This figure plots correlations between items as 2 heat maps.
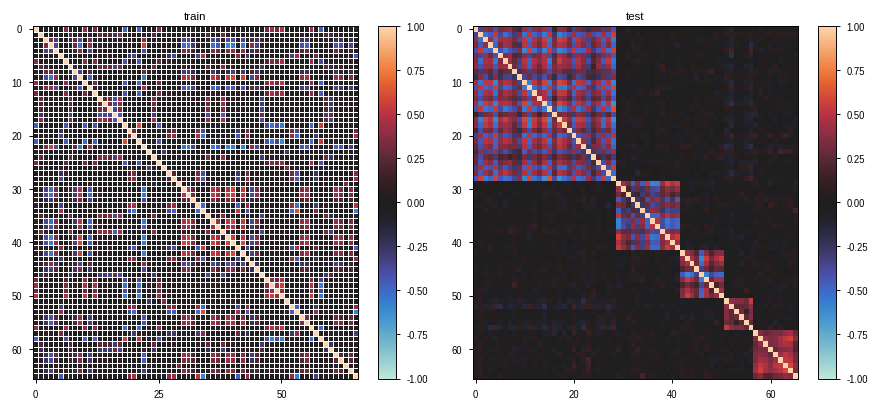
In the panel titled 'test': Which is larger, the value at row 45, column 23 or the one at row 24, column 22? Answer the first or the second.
the second
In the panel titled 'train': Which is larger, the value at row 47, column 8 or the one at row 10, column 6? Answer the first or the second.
the second
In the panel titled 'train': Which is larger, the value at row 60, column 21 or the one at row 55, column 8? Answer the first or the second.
the first
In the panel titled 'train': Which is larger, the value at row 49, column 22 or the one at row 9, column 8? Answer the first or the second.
the first
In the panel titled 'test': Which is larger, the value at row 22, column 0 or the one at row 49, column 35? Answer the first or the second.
the first
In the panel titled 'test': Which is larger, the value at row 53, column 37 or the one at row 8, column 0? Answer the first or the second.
the second
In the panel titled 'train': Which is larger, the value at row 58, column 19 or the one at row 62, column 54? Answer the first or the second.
the second
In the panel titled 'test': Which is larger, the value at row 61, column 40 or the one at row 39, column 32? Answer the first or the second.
the first
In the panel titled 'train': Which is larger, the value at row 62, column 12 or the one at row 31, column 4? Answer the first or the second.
the second
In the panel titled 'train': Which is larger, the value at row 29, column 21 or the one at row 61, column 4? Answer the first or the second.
the second
